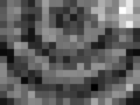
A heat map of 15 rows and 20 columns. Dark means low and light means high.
Odd patch: higher, in the top right. Rings: centred on the top middle. Ninth with the highest average: top right.
